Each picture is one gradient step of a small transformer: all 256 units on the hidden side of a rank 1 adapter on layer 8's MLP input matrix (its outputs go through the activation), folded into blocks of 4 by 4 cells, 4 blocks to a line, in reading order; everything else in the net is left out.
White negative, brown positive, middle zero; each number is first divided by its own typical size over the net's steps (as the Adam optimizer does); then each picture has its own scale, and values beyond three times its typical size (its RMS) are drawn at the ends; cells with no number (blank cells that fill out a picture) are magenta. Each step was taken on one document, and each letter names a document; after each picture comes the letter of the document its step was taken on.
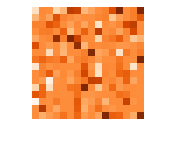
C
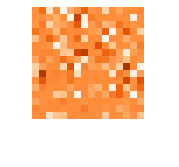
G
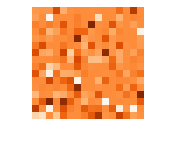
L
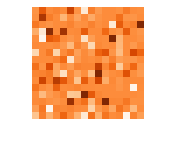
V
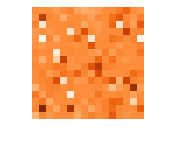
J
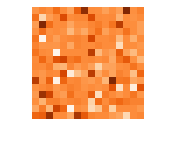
J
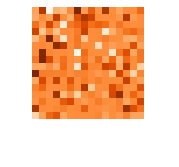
G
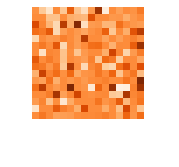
G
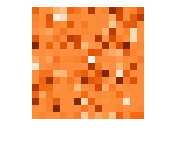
C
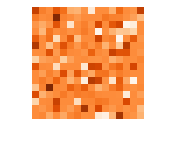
C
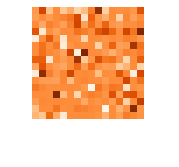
G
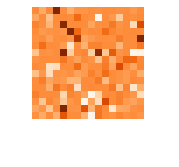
L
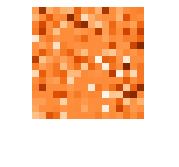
G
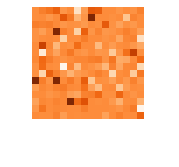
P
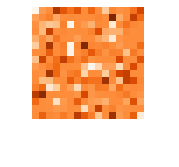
C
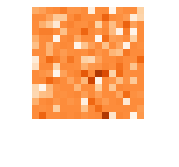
C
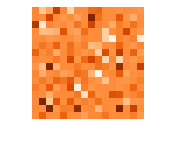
V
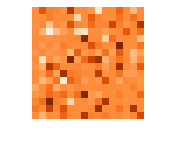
V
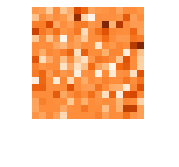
G
